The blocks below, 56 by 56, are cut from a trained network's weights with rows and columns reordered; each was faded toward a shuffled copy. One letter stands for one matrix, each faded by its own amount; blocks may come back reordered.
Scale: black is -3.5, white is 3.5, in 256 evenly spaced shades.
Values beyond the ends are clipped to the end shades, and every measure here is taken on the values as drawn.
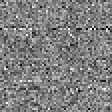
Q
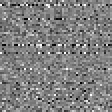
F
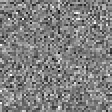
Q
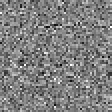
Q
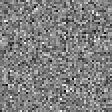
Q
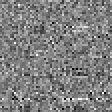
Q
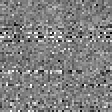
F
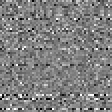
F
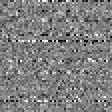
F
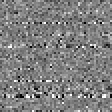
F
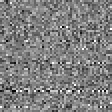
Q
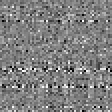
F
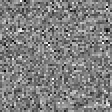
Q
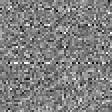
Q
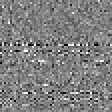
F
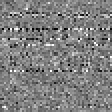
F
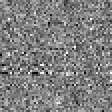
Q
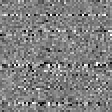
F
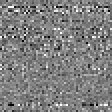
F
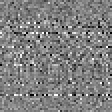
F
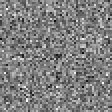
Q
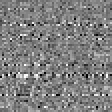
F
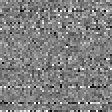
F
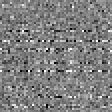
F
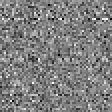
Q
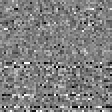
F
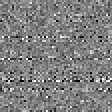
F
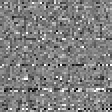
F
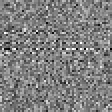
Q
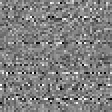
F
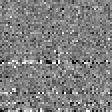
F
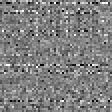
F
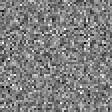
Q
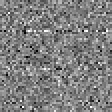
Q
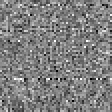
Q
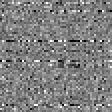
F
